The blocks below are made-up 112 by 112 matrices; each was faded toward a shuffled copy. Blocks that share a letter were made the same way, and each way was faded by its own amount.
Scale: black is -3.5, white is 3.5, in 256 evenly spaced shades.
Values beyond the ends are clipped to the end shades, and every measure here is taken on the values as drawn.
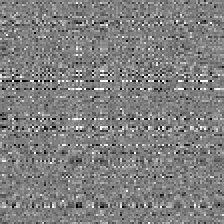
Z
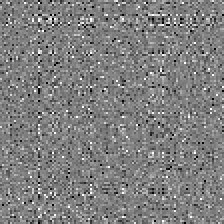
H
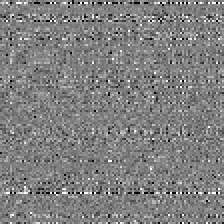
Z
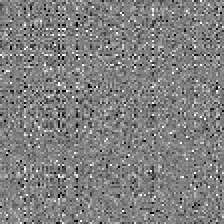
H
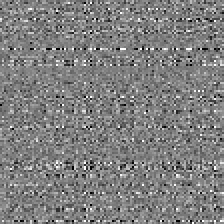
Z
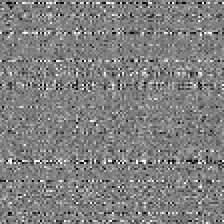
Z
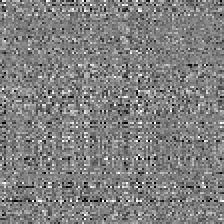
Z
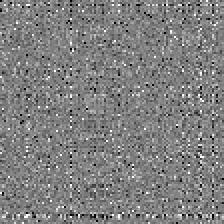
H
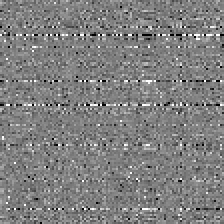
Z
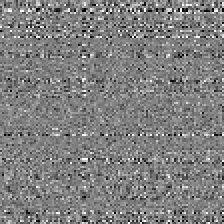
Z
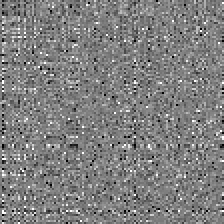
H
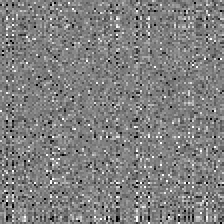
H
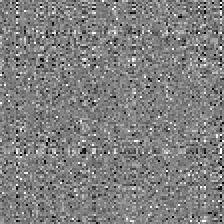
H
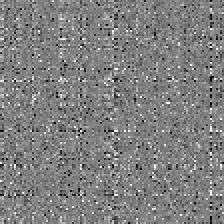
H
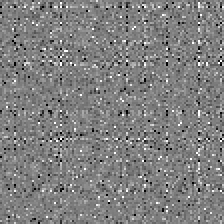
H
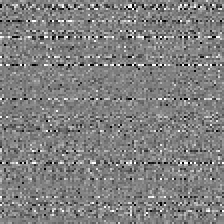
Z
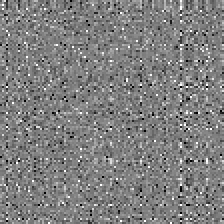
H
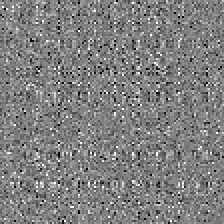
H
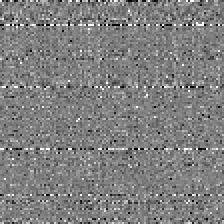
Z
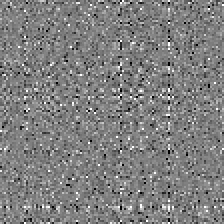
H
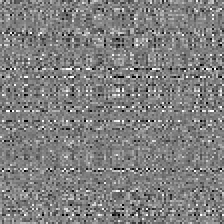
Z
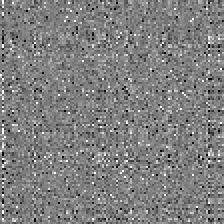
H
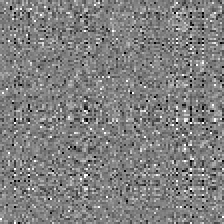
H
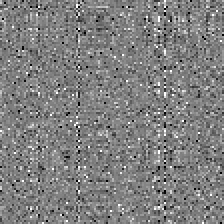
H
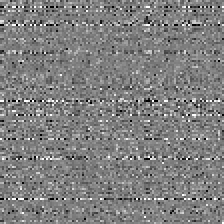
Z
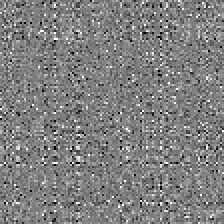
H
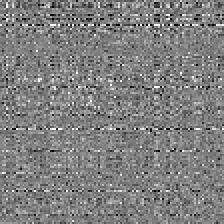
Z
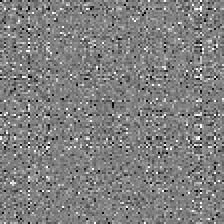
H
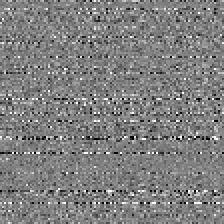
Z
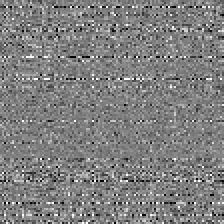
Z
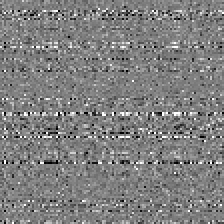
Z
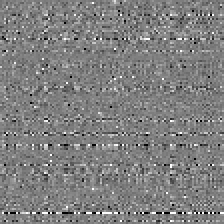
Z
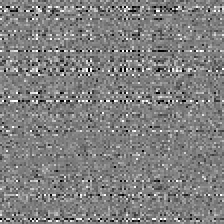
Z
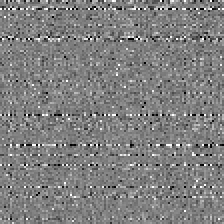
Z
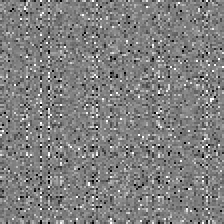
H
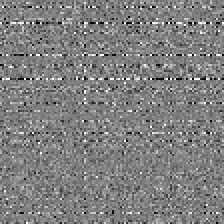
Z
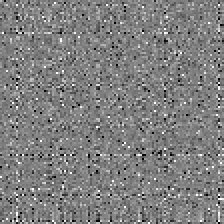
H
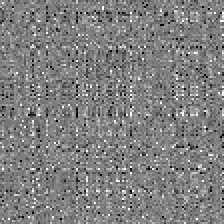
H
